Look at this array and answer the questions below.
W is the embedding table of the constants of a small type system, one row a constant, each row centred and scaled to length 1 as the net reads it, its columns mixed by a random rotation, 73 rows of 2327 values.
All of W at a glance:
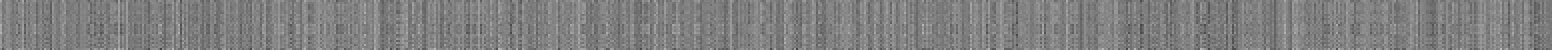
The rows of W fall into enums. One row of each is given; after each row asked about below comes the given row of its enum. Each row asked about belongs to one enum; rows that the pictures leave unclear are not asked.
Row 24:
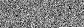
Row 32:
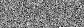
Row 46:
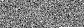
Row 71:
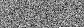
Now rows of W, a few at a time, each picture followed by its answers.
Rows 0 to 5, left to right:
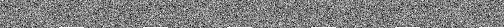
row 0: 46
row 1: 71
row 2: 46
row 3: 32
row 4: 71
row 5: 46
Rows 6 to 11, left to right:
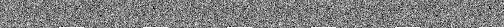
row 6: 32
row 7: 24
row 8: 32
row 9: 32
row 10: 71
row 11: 24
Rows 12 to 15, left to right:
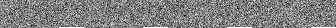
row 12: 71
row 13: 32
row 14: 24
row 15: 46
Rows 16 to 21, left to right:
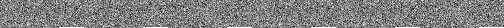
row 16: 32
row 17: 71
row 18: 46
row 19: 32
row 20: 32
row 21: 46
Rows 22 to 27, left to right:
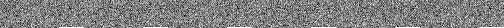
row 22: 24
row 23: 71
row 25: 71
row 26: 32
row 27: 24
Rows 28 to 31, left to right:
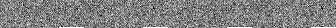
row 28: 32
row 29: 24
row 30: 71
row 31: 24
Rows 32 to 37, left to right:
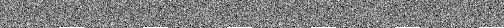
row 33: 32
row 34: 46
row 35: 32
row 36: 46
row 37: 24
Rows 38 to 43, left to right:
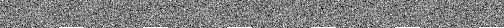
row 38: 46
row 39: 71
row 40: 46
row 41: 24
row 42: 46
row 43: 71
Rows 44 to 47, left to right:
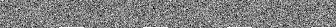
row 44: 46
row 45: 24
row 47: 71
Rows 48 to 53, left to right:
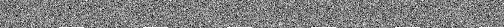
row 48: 24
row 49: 46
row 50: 46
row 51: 32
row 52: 32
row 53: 46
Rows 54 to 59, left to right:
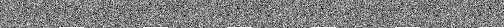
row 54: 32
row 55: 71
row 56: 24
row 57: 24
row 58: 71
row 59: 24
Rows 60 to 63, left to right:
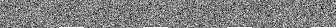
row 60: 46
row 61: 71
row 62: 71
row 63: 24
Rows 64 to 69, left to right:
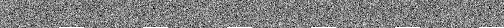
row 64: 71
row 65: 24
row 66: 46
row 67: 32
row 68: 32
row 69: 24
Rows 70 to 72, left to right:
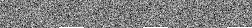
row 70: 46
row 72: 71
